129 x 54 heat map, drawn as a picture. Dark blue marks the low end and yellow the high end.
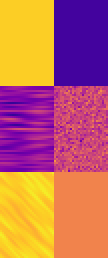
It is made of 3 by 2 panels. Panel 1,1: very high, flat. Panel 1,2: very low, flat. Panel 2,1: low, streaked across. Panel 2,2: middling, fine-grained. Panel 3,1: very high, slanting down to the right, faint in contrast. Panel 3,2: high, flat.
